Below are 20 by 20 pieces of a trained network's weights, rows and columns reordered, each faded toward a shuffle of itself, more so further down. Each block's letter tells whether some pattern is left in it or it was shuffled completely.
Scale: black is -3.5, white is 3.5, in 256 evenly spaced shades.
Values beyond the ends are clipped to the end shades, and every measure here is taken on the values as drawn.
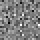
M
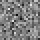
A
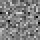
M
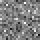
A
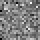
A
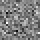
M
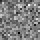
A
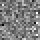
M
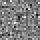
A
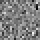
M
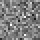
A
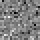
A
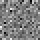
M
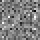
M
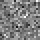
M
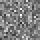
A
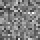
M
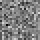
M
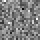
A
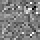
M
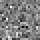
M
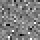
A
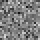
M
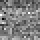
M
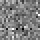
M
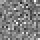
A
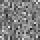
M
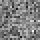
M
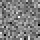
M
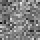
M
